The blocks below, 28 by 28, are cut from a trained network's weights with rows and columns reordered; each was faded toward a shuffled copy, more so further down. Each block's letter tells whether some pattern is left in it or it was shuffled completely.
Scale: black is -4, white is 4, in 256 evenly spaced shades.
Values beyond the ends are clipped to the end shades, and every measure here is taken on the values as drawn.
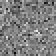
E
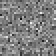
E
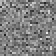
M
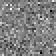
E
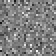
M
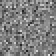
E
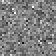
E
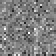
M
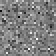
E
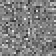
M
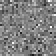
M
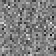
M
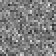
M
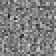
M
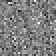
E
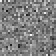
E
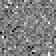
E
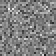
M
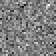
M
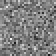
E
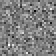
E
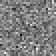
E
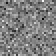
E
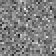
E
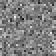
M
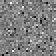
E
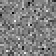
E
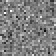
E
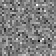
M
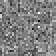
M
